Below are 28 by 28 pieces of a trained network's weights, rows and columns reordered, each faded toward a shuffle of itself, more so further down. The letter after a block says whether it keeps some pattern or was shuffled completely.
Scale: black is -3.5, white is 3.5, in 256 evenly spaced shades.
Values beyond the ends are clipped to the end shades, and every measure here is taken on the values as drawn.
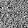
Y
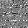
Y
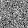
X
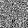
Y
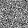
X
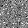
X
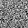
Y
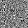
Y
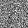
X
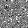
X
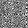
Y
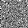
Y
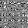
Y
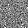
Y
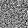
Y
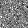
X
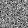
X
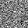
Y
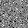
Y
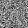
Y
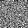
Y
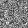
Y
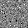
X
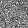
X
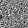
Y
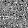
Y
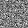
X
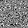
Y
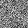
X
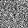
X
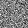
X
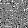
Y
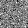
X
